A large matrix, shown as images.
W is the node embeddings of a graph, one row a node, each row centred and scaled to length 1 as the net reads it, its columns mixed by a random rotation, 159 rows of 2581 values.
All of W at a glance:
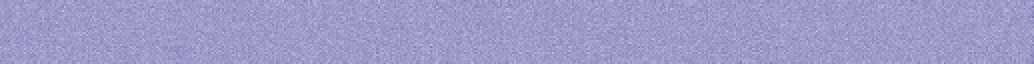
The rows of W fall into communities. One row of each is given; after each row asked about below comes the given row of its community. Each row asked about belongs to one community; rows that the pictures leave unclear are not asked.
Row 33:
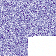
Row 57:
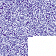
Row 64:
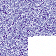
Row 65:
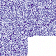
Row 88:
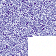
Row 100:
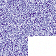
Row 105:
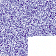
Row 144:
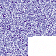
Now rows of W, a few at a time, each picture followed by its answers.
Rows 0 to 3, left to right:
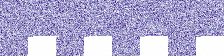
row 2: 100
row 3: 100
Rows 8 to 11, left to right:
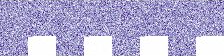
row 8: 100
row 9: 100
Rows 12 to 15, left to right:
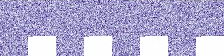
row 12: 100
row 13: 144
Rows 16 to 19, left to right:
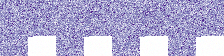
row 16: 57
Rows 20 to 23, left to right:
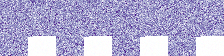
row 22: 88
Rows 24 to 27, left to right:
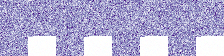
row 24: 100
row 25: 65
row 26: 57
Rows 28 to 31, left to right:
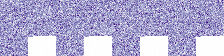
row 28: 88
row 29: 100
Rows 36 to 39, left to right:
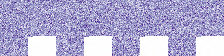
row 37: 144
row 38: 65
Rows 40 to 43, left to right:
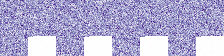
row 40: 88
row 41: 57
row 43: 64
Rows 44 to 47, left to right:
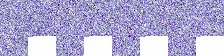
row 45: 57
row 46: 33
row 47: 100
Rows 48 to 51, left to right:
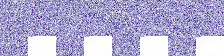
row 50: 100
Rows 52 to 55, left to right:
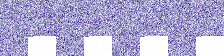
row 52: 33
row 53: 88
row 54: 57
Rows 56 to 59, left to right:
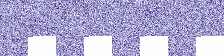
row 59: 57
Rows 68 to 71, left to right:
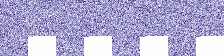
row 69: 144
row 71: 105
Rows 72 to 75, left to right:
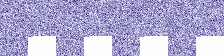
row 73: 57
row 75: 88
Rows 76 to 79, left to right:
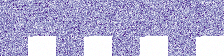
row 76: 100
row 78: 65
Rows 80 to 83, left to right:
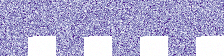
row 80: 105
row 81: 33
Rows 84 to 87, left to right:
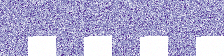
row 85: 105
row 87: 100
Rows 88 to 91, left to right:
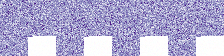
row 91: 57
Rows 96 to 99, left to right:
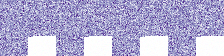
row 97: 33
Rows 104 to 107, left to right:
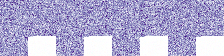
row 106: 65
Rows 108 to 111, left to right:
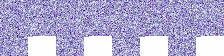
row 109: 57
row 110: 144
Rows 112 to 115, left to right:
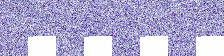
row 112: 100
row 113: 144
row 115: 100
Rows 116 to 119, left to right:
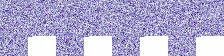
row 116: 88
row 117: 88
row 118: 105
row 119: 88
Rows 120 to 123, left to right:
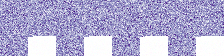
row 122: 33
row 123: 33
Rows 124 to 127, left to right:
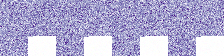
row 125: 88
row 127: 88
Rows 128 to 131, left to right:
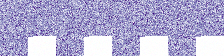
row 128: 33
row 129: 65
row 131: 57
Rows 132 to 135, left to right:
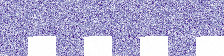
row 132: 105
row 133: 33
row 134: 33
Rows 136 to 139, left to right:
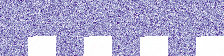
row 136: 57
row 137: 65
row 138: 88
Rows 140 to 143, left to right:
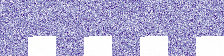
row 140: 88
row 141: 105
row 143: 33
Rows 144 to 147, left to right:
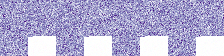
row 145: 88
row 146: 57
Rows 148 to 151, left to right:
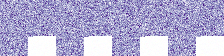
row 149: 105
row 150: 33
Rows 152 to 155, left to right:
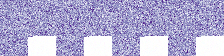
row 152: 57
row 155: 65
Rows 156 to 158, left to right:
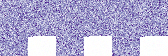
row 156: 33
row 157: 64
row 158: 33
